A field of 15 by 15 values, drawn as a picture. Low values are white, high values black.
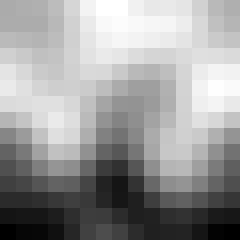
No lone cell stands out from its neighbours. The field climbs toward the bottom. The texture is blotchy. The ninth with the lowest average is the top middle.
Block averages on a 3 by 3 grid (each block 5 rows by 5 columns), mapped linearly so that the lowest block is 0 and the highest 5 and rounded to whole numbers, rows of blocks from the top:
1 0 0 / 1 2 1 / 5 5 4
